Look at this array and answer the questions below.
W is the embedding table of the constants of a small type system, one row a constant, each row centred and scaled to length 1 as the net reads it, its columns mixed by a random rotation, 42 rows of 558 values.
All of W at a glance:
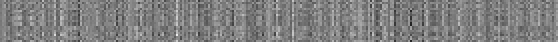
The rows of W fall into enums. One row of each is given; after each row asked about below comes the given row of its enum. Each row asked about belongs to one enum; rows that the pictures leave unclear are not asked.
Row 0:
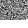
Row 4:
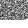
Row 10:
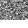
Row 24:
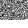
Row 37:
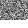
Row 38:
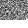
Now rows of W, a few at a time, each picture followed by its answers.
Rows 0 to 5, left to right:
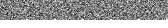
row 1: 4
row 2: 10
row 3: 37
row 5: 38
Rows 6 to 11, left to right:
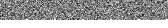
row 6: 4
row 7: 38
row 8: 37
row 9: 0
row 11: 24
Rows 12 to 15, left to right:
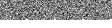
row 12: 10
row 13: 38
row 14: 0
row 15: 24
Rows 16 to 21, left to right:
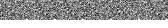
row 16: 4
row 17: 10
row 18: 10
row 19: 4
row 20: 38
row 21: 10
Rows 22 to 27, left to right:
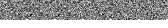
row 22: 10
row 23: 24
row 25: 10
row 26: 37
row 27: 0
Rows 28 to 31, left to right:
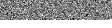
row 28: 0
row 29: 37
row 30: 37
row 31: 24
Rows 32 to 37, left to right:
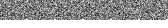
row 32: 4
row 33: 0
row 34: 4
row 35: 4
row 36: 0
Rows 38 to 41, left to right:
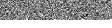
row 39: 37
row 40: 10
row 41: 24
